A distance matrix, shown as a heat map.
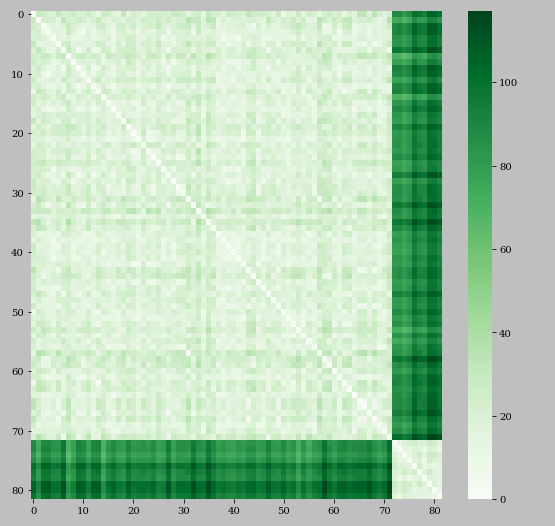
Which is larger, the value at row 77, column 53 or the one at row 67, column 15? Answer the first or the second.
the first
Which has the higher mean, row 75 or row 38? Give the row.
75
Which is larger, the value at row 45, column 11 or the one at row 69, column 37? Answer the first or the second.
the first
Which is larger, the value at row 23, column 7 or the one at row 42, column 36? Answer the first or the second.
the first
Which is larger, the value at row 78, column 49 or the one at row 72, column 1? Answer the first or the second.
the first
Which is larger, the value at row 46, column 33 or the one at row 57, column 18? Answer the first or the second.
the second
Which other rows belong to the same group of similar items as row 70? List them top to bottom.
0, 1, 2, 3, 4, 5, 6, 7, 8, 9, 10, 11, 12, 13, 14, 15, 16, 17, 18, 19, 20, 21, 22, 23, 24, 25, 26, 27, 28, 29, 30, 31, 32, 33, 34, 35, 36, 37, 38, 39, 40, 41, 42, 43, 44, 45, 46, 47, 48, 49, 50, 51, 52, 53, 54, 55, 56, 57, 58, 59, 60, 61, 62, 63, 64, 65, 66, 67, 68, 69, 71
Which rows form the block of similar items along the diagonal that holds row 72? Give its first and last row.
72 to 81
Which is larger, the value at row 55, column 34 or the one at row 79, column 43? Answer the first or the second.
the second
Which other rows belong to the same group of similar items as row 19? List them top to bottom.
0, 1, 2, 3, 4, 5, 6, 7, 8, 9, 10, 11, 12, 13, 14, 15, 16, 17, 18, 20, 21, 22, 23, 24, 25, 26, 27, 28, 29, 30, 31, 32, 33, 34, 35, 36, 37, 38, 39, 40, 41, 42, 43, 44, 45, 46, 47, 48, 49, 50, 51, 52, 53, 54, 55, 56, 57, 58, 59, 60, 61, 62, 63, 64, 65, 66, 67, 68, 69, 70, 71
